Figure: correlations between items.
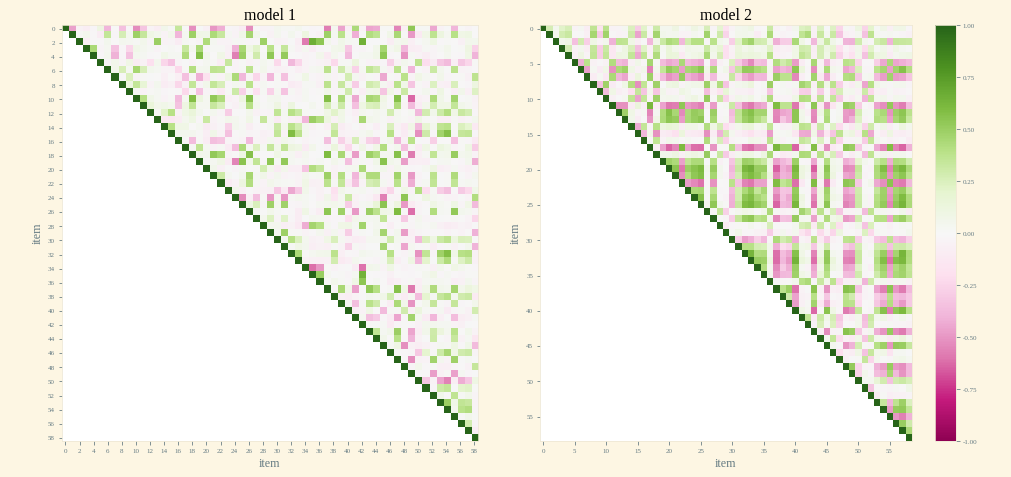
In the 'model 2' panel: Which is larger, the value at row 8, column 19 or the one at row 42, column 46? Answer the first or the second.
the second
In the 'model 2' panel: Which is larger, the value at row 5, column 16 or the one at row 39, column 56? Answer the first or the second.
the first
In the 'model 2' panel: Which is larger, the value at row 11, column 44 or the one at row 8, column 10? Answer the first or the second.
the second
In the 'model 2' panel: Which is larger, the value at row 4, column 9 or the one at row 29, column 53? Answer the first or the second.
the second
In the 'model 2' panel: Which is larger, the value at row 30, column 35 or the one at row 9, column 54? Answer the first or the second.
the second
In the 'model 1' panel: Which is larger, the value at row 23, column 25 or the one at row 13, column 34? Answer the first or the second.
the first
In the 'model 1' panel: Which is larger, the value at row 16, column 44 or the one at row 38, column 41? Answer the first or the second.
the second
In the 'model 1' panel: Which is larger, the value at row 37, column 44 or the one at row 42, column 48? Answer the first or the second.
the first
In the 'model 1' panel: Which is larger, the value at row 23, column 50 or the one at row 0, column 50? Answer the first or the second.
the first
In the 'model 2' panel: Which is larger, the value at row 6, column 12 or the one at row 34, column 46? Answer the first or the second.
the first
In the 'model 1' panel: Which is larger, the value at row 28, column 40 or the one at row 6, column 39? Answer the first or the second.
the second
